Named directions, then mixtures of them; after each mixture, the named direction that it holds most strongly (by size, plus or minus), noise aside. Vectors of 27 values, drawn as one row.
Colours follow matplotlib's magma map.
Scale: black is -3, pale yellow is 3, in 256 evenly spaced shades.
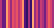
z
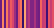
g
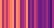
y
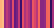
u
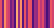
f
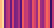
u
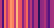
y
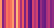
y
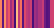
f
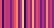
g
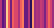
z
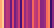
u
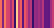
f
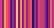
f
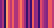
z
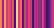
f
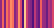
g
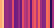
u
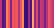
z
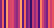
g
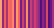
y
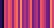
u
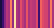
u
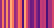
g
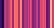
u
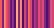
f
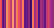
z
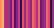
u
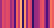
f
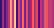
f
